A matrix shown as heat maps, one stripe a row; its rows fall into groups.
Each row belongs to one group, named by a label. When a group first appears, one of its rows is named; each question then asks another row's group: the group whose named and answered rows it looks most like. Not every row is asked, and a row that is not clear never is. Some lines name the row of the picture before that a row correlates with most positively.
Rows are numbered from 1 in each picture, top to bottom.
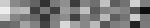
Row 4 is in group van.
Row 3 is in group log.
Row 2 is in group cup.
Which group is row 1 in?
log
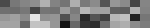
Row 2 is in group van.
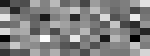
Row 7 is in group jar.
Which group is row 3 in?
log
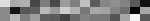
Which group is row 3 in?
jar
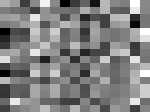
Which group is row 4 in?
van
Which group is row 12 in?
log
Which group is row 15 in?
jar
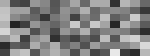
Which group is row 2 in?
cup
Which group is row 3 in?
log
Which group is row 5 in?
cup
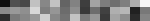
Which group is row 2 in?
van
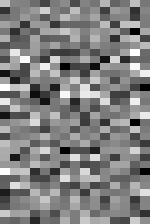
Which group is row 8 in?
jar
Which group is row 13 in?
cup
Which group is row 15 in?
log
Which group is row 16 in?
jar
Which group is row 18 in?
van
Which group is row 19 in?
log
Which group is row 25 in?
cup
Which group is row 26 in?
van
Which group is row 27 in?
jar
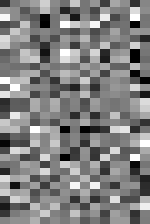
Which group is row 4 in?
van
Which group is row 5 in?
jar
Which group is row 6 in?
cup
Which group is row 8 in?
van
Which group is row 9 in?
van
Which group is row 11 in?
van
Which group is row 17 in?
jar
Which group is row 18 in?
cup
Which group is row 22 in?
jar
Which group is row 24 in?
van
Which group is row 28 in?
cup
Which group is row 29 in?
jar
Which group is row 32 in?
van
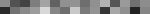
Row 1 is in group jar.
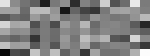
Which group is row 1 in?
log
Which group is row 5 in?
cup
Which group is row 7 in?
cup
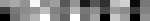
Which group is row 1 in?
van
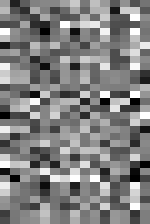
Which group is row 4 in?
van
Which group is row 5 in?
log
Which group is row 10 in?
log
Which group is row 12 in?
cup
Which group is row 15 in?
van
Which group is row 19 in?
cup
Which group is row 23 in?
log
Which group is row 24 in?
cup
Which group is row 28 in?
log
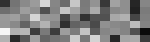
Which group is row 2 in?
van
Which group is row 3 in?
van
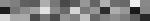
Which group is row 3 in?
cup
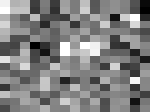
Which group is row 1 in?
cup
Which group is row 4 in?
log
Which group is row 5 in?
cup
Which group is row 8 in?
van
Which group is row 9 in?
cup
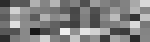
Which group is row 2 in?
jar
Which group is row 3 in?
jar
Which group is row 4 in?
jar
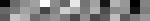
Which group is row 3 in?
jar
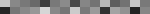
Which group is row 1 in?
log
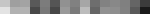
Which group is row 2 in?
cup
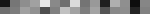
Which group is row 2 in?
van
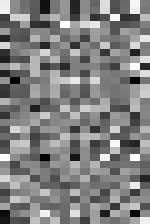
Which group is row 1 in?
log
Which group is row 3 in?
jar
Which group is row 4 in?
van
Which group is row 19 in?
jar
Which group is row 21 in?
jar
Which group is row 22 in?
jar
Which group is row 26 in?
cup
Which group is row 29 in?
jar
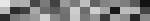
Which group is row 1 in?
cup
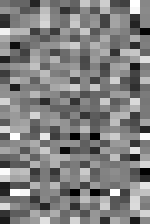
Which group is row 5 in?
cup
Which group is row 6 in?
log
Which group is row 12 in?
jar
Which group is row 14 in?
van
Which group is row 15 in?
log
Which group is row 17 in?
van
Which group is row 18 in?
jar
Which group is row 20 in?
jar
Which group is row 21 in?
van
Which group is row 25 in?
cup
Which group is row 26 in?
cup
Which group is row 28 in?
jar
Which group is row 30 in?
log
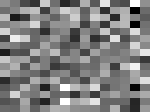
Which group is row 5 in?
log
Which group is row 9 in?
cup
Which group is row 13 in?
van
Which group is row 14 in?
jar
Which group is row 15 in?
van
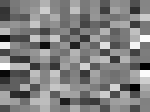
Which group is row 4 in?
van
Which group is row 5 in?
log
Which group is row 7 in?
log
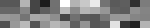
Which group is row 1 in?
van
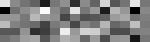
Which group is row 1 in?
log
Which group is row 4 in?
log
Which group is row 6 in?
van
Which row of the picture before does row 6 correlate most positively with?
1
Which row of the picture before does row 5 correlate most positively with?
2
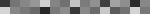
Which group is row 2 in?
log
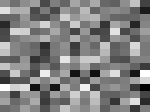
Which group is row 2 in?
cup
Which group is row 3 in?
van
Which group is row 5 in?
jar
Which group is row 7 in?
log
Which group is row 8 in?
log
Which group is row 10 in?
cup
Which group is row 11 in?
jar
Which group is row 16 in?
van
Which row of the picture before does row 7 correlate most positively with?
2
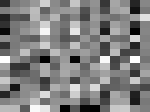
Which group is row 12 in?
log
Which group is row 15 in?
van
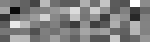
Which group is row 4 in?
jar
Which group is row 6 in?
jar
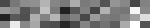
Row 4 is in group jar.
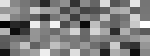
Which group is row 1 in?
log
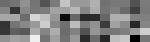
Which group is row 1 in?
van
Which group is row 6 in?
van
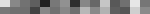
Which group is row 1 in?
log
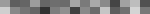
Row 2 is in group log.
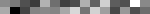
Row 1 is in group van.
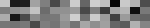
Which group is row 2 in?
van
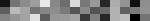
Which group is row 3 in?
van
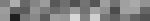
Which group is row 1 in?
jar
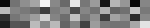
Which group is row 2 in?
log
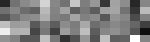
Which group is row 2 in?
jar
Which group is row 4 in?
cup
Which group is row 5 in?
cup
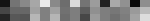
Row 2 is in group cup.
